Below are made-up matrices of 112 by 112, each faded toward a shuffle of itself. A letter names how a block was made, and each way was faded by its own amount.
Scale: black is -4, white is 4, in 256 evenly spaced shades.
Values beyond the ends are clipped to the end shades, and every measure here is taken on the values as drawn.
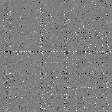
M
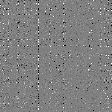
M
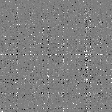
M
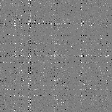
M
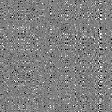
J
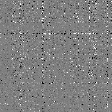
M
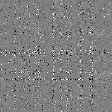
M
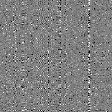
J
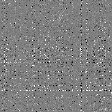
M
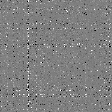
M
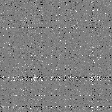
M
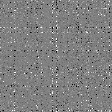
M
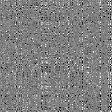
J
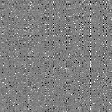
J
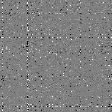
M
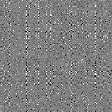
J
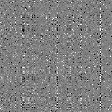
J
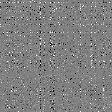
M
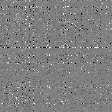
M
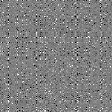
J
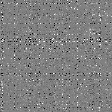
M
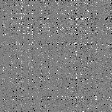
M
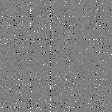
M
